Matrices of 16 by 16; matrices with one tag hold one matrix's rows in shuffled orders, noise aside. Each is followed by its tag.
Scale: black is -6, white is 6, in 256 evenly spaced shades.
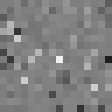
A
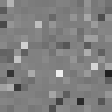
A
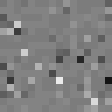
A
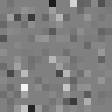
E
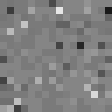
A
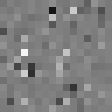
E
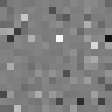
A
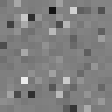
E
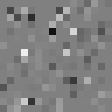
E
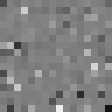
A
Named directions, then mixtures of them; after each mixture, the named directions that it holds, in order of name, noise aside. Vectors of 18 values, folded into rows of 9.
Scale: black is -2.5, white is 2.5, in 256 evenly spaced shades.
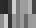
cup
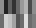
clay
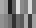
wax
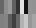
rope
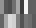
clay, rope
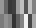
clay, rope, wax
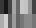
clay, cup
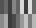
cup, rope, wax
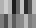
cup, rope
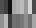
cup, wax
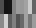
clay, cup, wax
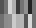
wax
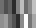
clay, rope, wax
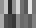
clay, wax
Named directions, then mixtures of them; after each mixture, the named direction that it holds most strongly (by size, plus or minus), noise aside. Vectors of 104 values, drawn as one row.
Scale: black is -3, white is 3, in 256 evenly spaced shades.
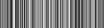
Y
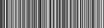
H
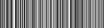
Y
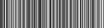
H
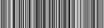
Y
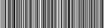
H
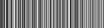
H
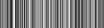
Y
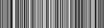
Y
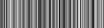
H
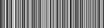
H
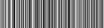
Y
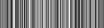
Y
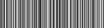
H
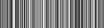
Y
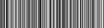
H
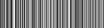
Y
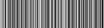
H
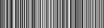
Y
